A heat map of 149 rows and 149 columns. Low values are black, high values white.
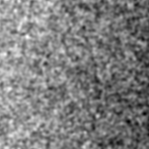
Lone odd cells: none. Grain: blotchy. Histogram: bell-shaped. Slope: up to the left. Stripes: none.
